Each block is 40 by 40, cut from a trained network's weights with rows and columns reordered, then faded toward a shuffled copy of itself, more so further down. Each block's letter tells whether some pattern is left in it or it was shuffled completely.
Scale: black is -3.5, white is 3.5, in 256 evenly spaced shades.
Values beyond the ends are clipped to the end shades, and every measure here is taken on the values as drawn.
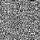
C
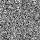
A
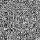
C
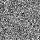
A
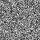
A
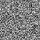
C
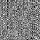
C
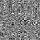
C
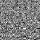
C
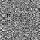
C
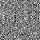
C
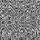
C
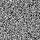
A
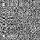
C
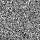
A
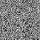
C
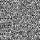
C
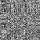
C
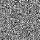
C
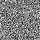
A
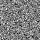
A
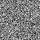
A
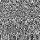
C
